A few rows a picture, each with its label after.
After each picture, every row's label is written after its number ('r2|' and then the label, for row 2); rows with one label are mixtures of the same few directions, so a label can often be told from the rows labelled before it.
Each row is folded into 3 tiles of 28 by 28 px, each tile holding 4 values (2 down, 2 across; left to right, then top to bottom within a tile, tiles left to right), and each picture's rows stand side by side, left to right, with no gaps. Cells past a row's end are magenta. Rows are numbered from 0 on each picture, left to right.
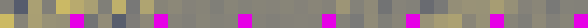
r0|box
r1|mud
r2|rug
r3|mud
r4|rug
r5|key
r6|rug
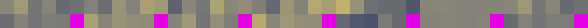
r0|box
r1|box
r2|rug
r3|box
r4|key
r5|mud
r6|box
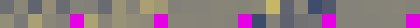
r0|mud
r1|box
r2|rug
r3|box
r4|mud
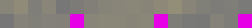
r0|box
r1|key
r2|key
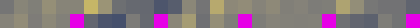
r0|rug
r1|key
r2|rug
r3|box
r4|key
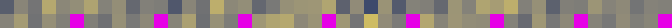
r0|rug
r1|rug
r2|rug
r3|key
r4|mud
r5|box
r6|rug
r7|rug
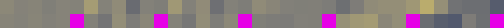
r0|rug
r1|rug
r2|rug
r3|key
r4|key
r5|key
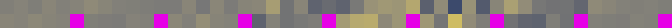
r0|mud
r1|key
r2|mud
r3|box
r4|key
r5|mud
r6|key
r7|key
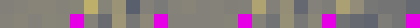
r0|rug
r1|rug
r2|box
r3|rug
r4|key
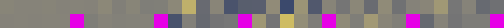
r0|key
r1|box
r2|box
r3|mud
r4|mud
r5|box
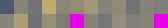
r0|rug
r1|rug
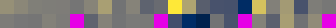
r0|key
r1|box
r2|key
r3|rug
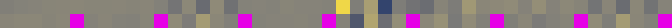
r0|key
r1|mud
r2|mud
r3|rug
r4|rug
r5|rug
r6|mud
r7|mud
